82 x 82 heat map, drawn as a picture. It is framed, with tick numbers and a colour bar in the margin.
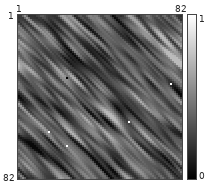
Neither half mirrors the other. Streaks slant down to the right. The top right is the ninth with the highest average. No row or column stands out. Five lone cells stand out: four far higher and one far lower than their neighbours. There is no overall slope. The histogram is bell-shaped.
